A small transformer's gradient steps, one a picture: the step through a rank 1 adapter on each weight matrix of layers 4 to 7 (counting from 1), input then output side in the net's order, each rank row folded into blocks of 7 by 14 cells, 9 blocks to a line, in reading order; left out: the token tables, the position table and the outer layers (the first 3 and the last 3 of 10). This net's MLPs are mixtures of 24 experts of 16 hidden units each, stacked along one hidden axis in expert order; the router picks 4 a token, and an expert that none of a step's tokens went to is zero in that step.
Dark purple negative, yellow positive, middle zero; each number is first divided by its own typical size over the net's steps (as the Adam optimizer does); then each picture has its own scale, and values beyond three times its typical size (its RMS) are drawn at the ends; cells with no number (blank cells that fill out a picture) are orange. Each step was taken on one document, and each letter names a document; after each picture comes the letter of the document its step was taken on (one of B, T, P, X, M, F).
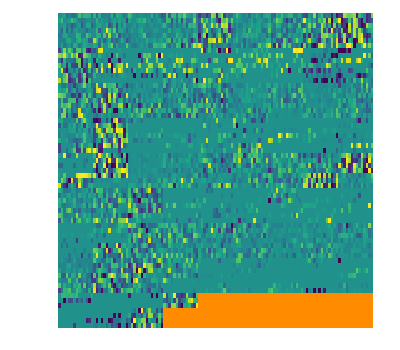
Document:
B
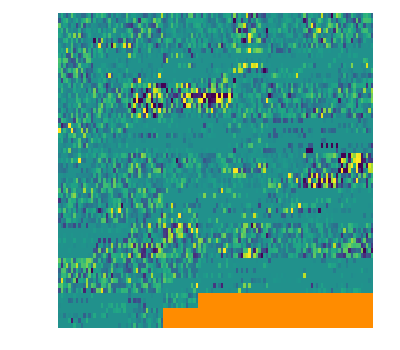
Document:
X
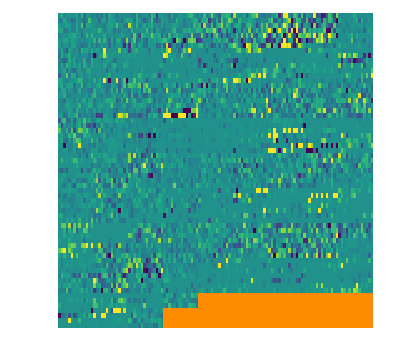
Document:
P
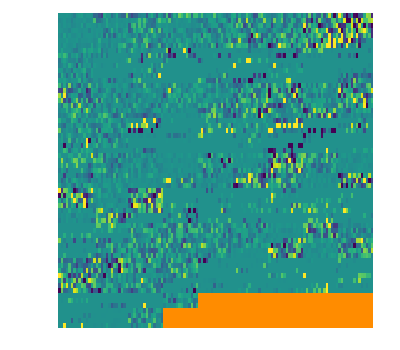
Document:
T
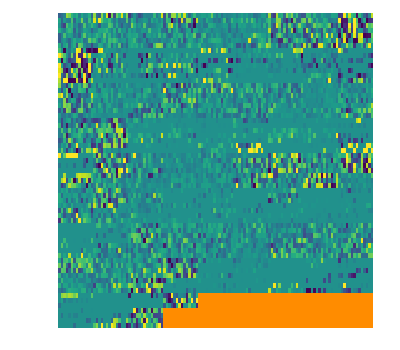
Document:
B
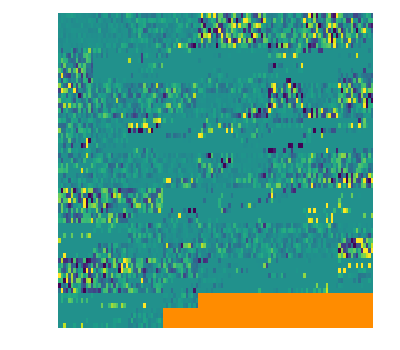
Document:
T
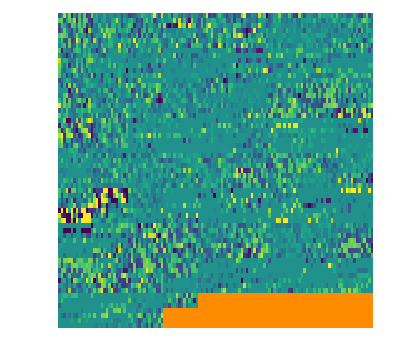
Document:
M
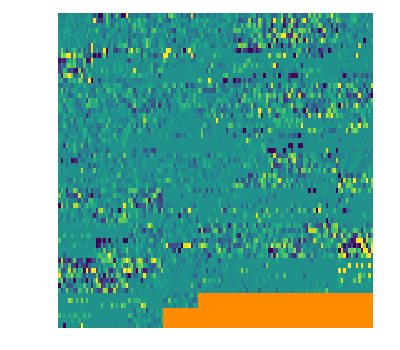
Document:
X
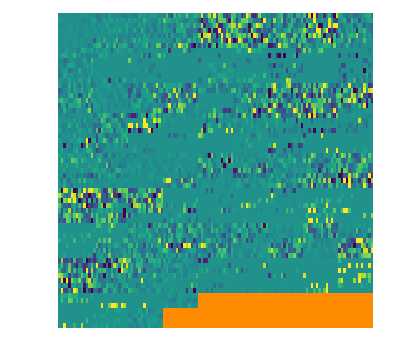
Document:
T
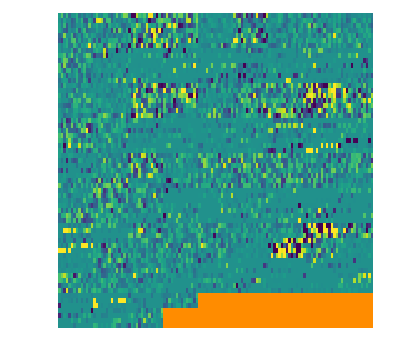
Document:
X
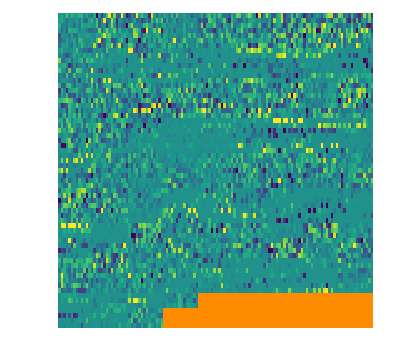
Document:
X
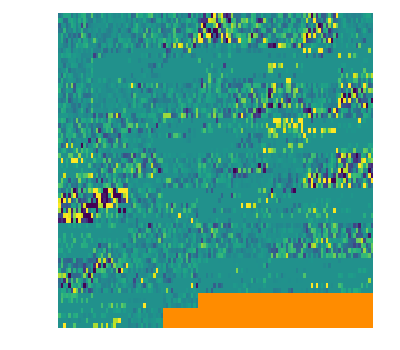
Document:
T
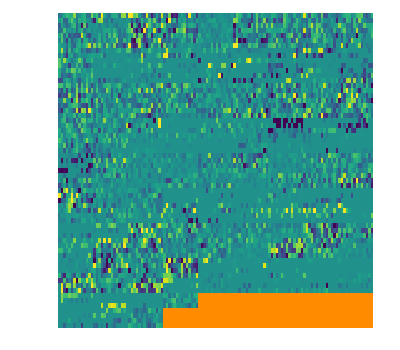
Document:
X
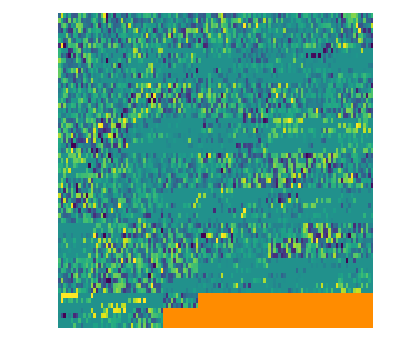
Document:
M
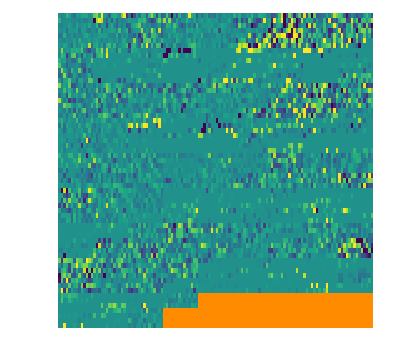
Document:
T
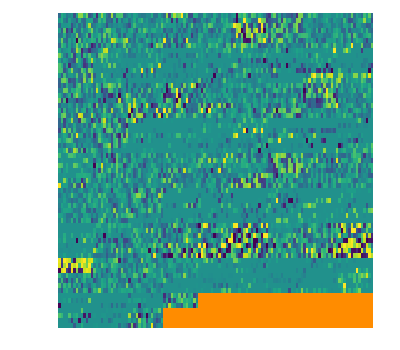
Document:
M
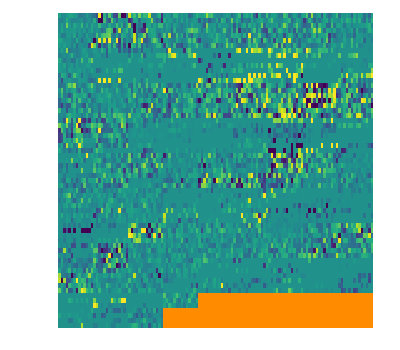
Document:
P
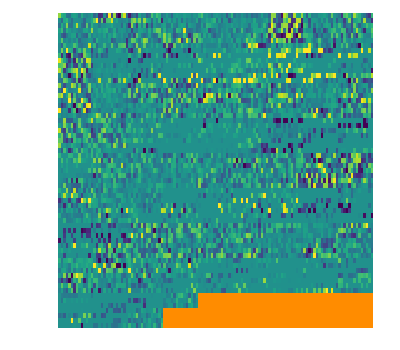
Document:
X
